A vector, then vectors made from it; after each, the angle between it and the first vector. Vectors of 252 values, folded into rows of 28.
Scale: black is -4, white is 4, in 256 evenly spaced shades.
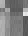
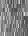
partly aligned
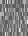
orthogonal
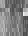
nearly parallel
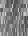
partly aligned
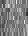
partly opposed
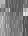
nearly parallel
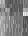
nearly parallel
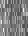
partly aligned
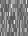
orthogonal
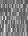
orthogonal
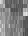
nearly parallel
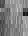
nearly opposite
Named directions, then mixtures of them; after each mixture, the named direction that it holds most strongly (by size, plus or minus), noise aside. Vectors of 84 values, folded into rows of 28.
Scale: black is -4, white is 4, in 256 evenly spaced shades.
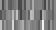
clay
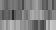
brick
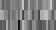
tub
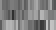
brick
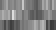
brick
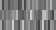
clay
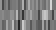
tub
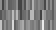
clay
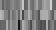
tub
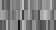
tub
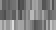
brick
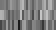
tub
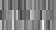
clay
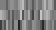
tub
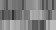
brick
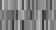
clay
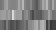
brick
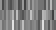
clay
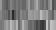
brick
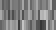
tub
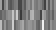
clay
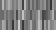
tub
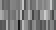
tub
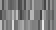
clay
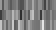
clay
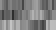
brick
